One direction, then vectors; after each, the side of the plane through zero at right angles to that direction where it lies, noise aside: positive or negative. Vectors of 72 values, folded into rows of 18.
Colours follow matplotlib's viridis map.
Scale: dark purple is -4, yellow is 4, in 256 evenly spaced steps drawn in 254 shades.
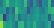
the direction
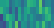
negative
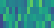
negative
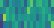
negative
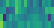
positive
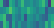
negative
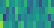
positive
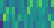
negative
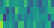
positive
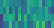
negative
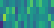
negative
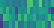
negative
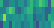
negative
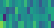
positive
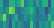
negative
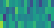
positive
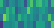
negative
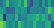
positive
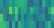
positive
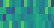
positive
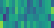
positive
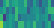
positive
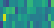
negative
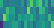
negative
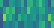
negative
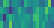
positive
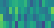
positive
